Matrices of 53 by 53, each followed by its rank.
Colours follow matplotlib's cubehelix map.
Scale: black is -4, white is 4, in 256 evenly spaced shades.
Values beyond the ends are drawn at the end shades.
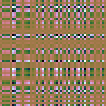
one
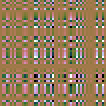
one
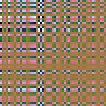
one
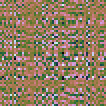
three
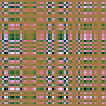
one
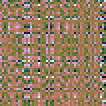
three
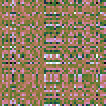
three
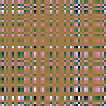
one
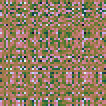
three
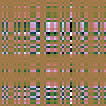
one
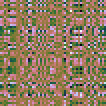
three
